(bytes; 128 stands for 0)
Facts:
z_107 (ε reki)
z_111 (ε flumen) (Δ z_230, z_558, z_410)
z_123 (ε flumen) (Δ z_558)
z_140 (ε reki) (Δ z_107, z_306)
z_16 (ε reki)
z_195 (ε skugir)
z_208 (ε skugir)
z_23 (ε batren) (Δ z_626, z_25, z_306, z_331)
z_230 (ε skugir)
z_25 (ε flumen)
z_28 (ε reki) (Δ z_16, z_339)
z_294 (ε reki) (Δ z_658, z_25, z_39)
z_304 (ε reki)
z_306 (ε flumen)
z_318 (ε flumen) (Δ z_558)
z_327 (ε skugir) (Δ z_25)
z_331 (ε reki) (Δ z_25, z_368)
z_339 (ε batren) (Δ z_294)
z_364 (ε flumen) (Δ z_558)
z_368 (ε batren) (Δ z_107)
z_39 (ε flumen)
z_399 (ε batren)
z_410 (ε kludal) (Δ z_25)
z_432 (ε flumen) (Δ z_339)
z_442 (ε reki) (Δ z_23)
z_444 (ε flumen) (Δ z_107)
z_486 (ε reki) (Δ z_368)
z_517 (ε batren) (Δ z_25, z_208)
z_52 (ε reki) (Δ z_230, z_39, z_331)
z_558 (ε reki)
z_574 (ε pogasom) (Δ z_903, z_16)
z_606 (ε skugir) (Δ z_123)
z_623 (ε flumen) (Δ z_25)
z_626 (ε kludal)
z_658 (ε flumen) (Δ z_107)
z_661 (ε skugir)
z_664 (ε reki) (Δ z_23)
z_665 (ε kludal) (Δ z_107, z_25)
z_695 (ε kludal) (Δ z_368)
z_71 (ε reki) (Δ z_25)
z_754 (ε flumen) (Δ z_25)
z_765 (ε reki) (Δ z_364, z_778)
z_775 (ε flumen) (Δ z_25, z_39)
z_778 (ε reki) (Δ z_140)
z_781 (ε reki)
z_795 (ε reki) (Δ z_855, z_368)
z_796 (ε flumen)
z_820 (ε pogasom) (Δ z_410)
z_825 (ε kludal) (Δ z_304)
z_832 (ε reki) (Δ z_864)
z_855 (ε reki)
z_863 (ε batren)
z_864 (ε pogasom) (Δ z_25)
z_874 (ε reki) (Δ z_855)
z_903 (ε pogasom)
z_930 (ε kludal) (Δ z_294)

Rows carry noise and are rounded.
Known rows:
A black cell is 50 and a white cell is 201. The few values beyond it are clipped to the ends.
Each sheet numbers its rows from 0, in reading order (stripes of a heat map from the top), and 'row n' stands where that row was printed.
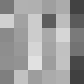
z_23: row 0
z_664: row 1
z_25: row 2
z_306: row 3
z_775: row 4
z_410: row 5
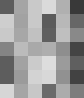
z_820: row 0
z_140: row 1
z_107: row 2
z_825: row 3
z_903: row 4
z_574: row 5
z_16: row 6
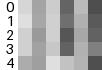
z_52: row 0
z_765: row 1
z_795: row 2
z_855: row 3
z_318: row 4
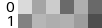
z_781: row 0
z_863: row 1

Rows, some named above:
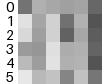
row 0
z_368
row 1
z_765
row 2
z_28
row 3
z_796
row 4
z_606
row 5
z_558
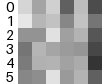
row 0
z_52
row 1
z_558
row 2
z_432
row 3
z_695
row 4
z_517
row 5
z_444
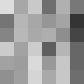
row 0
z_304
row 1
z_665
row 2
z_825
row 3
z_140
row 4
z_208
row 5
z_39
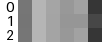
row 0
z_665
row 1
z_695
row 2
z_665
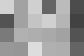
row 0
z_52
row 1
z_864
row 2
z_339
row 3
z_796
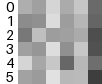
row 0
z_230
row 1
z_658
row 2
z_626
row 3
z_327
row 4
z_778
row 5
z_111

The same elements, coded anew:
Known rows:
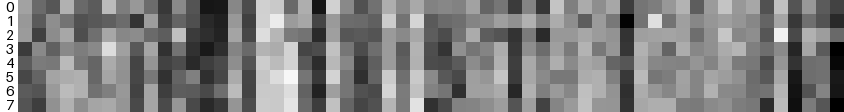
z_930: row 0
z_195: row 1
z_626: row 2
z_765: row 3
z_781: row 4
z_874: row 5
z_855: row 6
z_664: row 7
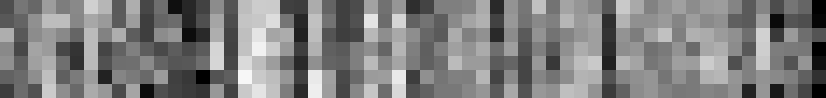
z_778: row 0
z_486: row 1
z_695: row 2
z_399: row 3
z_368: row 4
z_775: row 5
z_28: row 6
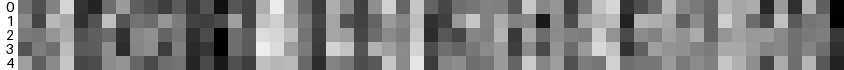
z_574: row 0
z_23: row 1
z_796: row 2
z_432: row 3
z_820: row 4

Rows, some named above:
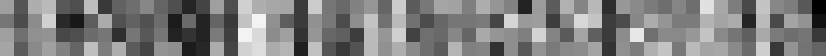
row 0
z_517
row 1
z_903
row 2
z_208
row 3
z_695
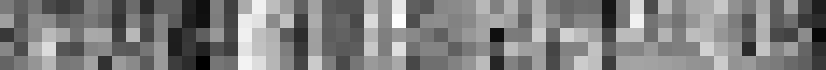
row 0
z_606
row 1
z_327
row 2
z_107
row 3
z_864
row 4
z_444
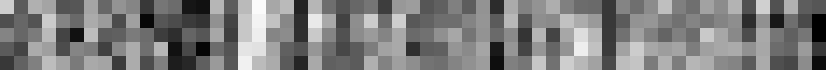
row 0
z_825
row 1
z_28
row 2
z_339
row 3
z_306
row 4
z_107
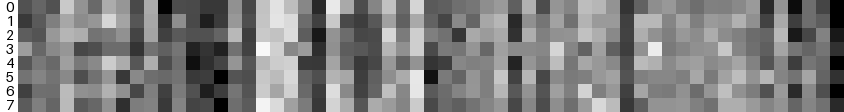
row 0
z_28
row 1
z_140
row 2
z_855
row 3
z_208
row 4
z_778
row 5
z_111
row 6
z_52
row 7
z_432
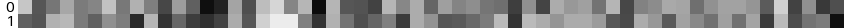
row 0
z_665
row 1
z_304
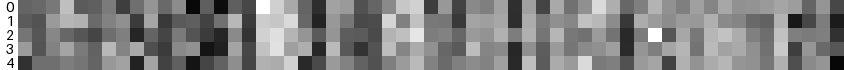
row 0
z_39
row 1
z_855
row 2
z_230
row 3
z_695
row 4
z_558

